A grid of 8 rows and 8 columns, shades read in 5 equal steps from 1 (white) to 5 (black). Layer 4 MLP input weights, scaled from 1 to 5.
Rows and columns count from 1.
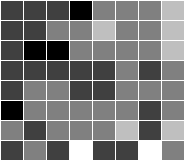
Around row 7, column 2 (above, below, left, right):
3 3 3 3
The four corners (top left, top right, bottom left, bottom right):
4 2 4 3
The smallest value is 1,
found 2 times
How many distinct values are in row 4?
2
